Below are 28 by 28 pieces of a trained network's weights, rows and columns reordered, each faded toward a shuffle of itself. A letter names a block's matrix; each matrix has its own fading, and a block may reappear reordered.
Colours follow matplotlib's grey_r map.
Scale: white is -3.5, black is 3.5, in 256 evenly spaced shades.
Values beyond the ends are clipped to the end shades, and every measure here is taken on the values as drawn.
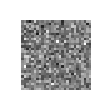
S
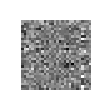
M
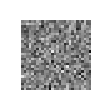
S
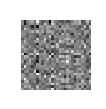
M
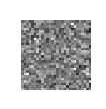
S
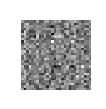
M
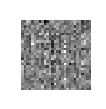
M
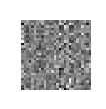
M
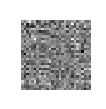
M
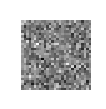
S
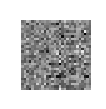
M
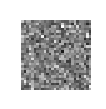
S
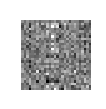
M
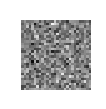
S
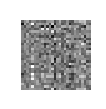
M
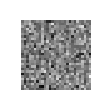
S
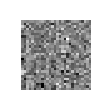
M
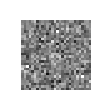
S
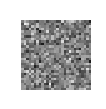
S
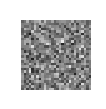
S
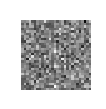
S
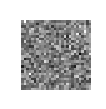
S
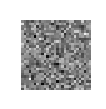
S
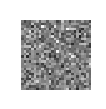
S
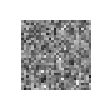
S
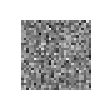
S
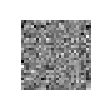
M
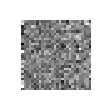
M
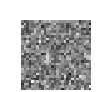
S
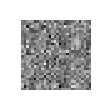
M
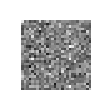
S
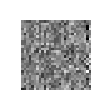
M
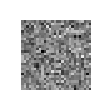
S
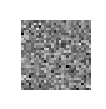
S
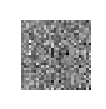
M
